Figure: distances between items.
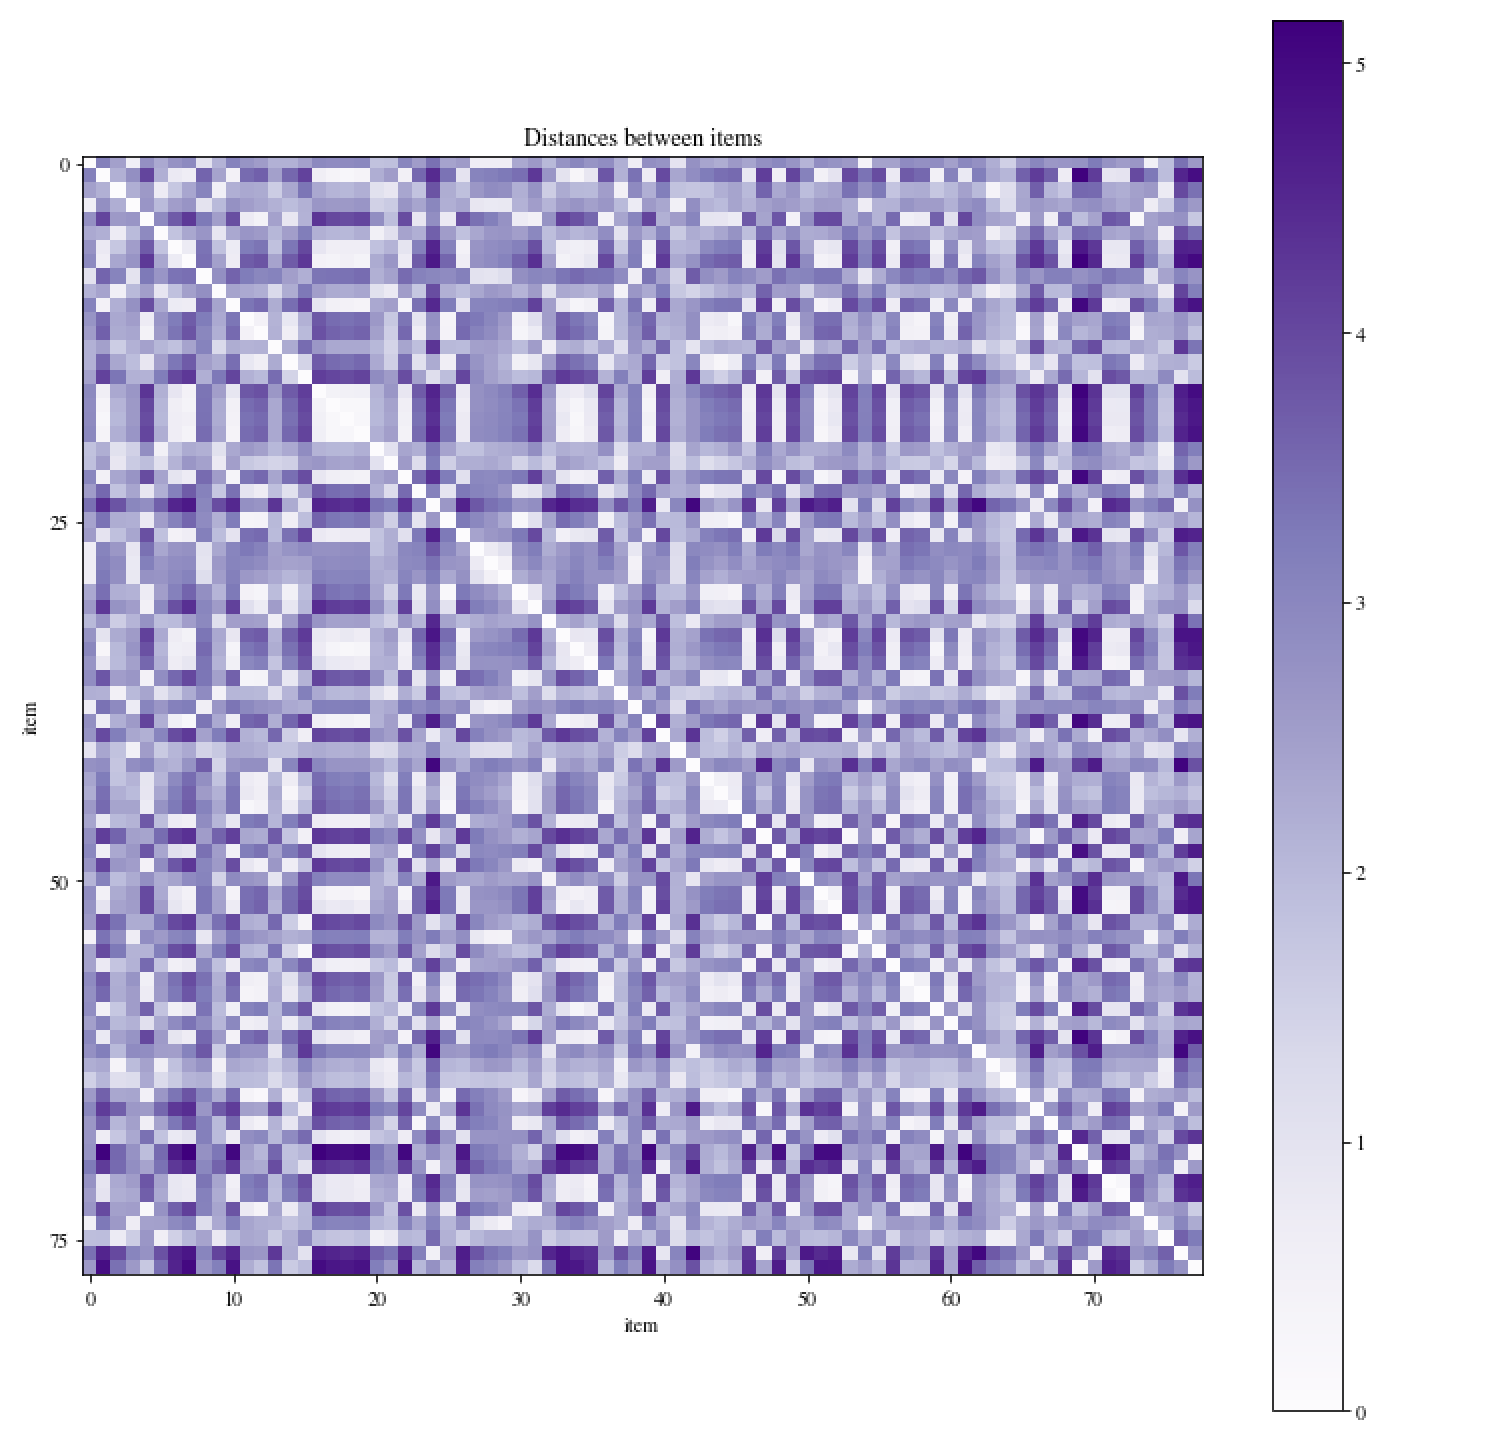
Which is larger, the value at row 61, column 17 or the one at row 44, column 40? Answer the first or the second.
the second
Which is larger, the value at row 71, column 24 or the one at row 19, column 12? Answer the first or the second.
the first
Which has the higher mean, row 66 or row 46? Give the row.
66
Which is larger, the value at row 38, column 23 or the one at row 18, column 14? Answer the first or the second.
the second
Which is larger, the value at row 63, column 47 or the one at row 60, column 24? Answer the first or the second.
the first
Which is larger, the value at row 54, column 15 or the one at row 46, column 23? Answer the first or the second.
the second
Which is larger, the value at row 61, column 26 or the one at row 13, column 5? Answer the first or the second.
the second
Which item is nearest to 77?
69
